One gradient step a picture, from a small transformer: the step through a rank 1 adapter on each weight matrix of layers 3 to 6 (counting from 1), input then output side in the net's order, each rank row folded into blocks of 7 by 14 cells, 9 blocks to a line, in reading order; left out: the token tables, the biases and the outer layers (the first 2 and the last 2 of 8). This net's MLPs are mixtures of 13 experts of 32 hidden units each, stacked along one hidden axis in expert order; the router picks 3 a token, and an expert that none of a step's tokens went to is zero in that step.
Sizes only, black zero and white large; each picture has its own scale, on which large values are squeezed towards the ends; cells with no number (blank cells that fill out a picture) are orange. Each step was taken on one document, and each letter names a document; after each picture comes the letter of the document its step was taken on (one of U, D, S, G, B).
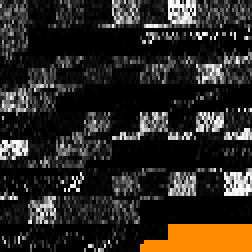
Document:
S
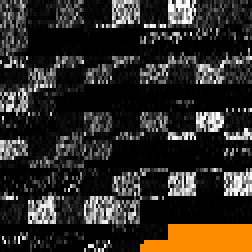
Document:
S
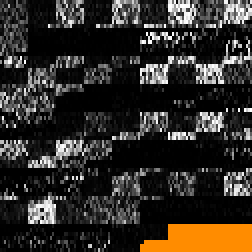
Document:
S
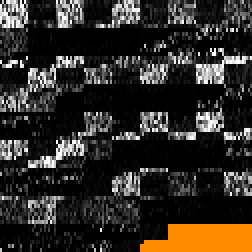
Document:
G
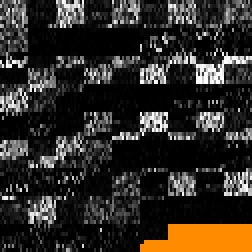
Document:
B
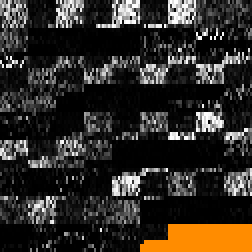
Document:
G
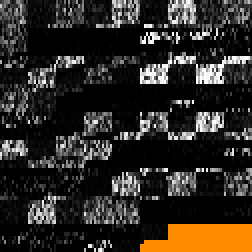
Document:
S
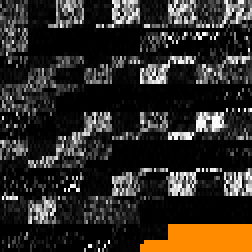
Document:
S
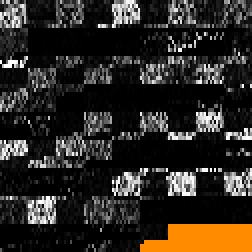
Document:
G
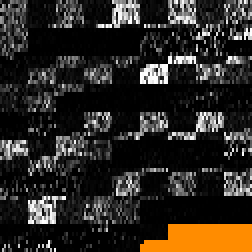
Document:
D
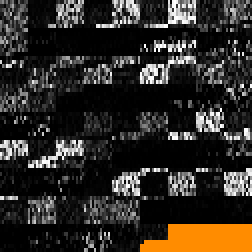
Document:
G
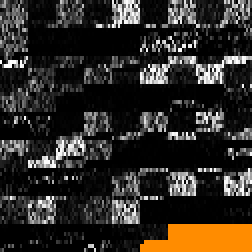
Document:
G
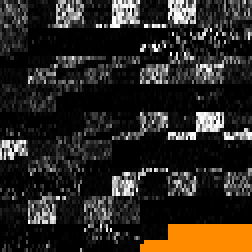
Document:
D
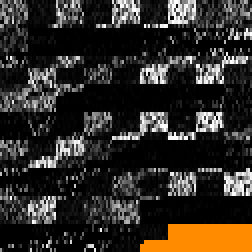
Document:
G
